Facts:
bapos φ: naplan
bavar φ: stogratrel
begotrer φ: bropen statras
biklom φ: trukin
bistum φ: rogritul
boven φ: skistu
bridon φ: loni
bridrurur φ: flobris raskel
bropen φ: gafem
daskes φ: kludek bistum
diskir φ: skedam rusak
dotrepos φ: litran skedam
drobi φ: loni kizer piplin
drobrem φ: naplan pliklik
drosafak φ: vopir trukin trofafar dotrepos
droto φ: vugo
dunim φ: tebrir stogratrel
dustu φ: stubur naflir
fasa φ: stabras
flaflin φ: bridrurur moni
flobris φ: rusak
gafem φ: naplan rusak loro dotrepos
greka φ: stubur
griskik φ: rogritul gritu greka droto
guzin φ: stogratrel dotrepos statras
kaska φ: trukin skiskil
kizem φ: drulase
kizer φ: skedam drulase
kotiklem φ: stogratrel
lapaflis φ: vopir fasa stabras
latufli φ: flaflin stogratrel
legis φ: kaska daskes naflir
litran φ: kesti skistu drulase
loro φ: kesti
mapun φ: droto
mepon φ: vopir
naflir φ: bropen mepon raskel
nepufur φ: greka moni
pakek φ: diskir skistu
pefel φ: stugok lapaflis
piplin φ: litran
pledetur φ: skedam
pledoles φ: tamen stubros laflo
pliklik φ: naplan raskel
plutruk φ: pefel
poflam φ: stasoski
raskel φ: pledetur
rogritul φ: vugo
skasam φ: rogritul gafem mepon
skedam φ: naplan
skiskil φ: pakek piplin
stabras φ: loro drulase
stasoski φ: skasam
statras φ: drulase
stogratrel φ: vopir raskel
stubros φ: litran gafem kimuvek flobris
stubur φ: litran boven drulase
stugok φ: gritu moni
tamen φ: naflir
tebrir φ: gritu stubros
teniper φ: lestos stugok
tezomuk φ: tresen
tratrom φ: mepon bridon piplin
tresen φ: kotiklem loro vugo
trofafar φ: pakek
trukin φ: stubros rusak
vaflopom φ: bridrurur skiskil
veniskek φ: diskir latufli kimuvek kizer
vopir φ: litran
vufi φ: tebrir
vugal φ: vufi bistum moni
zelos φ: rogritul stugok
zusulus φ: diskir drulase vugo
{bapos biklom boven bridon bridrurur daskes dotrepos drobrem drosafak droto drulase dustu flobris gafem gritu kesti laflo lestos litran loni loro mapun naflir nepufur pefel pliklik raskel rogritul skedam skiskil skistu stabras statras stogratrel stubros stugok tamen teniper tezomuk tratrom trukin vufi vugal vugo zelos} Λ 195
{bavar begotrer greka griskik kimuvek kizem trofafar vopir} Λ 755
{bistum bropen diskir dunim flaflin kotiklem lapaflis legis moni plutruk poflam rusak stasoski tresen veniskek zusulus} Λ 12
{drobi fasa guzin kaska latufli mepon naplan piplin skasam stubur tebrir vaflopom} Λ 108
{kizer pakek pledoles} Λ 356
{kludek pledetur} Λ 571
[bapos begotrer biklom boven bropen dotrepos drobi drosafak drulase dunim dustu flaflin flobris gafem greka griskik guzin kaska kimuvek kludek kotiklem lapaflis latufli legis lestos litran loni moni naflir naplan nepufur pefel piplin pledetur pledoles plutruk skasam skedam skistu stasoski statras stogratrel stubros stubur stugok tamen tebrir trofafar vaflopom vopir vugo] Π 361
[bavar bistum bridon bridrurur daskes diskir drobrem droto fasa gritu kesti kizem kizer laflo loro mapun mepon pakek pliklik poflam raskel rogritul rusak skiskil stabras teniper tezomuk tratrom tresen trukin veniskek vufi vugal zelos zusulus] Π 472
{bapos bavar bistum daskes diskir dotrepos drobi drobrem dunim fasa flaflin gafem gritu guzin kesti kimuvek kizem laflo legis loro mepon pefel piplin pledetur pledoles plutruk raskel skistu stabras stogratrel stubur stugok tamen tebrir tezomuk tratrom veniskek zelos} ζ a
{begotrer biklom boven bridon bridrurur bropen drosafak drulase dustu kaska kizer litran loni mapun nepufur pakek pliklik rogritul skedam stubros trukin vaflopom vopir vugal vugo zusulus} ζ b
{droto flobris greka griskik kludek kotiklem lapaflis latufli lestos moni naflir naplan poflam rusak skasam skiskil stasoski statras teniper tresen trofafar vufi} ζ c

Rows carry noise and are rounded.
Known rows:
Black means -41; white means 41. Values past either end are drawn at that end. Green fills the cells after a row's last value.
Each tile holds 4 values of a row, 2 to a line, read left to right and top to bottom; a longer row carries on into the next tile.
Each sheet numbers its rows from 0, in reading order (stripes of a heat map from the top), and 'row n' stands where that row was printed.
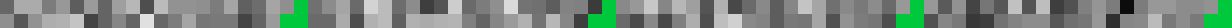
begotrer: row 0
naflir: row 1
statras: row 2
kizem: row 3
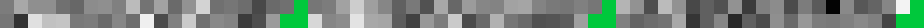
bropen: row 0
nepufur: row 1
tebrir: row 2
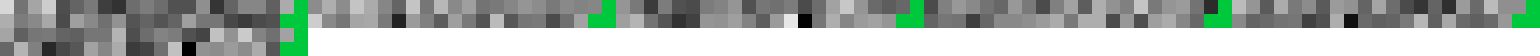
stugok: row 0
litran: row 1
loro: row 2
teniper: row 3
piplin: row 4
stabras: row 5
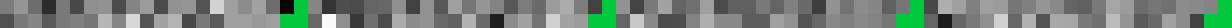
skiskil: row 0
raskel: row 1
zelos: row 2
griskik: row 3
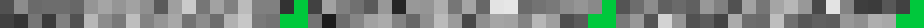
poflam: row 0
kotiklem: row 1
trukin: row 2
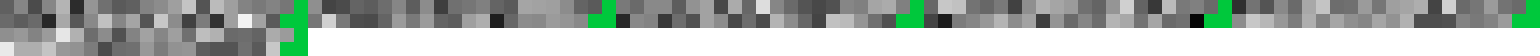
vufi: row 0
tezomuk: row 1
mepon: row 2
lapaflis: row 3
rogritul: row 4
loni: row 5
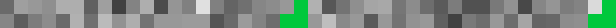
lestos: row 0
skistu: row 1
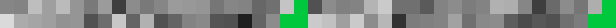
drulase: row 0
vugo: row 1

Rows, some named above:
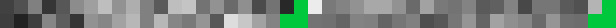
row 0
rusak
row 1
pledoles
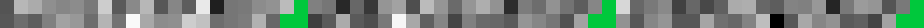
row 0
naplan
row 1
bistum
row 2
flaflin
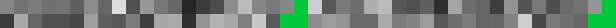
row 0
fasa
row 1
tamen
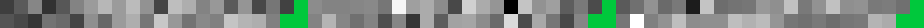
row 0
rusak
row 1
kizer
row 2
pliklik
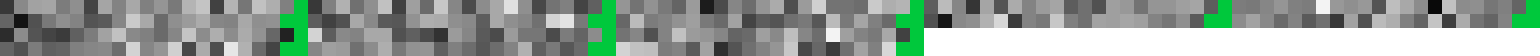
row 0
latufli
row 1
flobris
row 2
stogratrel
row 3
trofafar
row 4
kizer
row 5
tresen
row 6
tamen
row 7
bridon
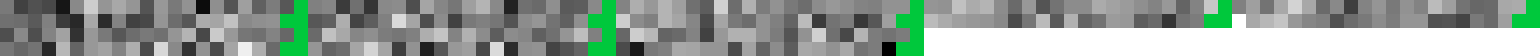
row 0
diskir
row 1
bistum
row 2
litran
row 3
drulase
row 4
loni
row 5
vufi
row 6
vopir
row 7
lapaflis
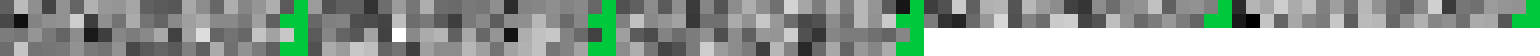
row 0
trofafar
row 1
veniskek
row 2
bridrurur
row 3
greka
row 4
skasam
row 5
stogratrel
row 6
pakek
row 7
daskes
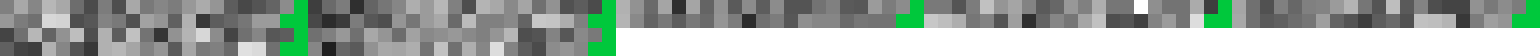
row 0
stubros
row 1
rusak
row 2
dotrepos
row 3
bridon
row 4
pledetur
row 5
flobris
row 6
kludek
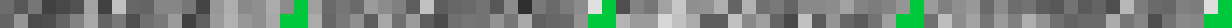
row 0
bavar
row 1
kimuvek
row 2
boven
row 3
bapos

